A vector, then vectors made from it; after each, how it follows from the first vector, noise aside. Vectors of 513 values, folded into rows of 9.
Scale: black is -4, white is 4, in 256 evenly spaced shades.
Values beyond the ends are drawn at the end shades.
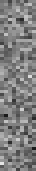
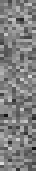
copied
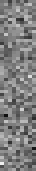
copied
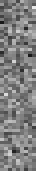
reversed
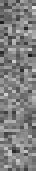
reversed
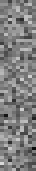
copied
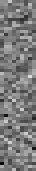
sign-scrambled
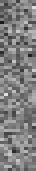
reversed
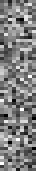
scaled up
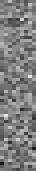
sign-scrambled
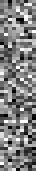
scaled up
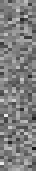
sign-scrambled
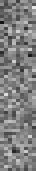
reversed
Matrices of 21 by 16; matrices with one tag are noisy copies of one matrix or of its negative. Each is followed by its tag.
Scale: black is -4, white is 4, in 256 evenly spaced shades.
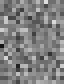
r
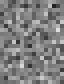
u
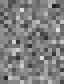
u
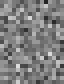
r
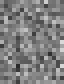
r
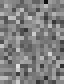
r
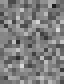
u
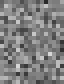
r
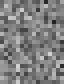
r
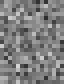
r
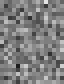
r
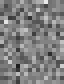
r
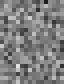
r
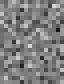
u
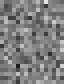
r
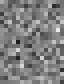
u
